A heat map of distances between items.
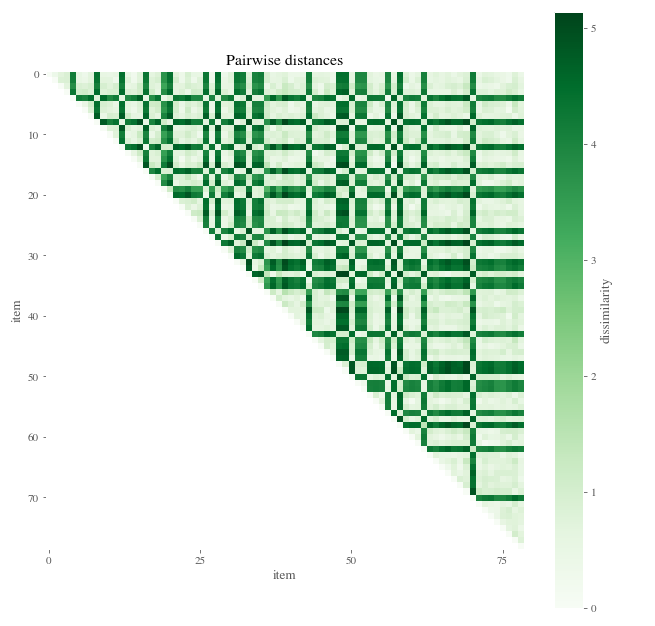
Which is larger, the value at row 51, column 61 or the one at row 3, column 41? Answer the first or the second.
the first
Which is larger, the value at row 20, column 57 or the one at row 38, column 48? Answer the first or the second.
the first
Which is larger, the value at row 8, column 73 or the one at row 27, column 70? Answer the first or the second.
the first
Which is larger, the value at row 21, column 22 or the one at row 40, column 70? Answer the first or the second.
the second
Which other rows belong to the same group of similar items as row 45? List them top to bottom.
0, 1, 2, 3, 5, 6, 7, 9, 10, 11, 13, 14, 15, 17, 18, 21, 22, 23, 24, 25, 27, 29, 30, 33, 36, 37, 38, 39, 40, 41, 42, 44, 46, 47, 50, 53, 54, 55, 57, 59, 60, 61, 63, 64, 65, 66, 67, 68, 69, 71, 72, 73, 74, 75, 76, 77, 78
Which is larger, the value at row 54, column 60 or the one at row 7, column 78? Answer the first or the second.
the second
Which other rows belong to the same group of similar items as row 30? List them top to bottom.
0, 1, 2, 3, 5, 6, 7, 9, 10, 11, 13, 14, 15, 17, 18, 21, 22, 23, 24, 25, 27, 29, 33, 36, 37, 38, 39, 40, 41, 42, 44, 45, 46, 47, 50, 53, 54, 55, 57, 59, 60, 61, 63, 64, 65, 66, 67, 68, 69, 71, 72, 73, 74, 75, 76, 77, 78
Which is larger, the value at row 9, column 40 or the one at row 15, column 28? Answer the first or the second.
the second
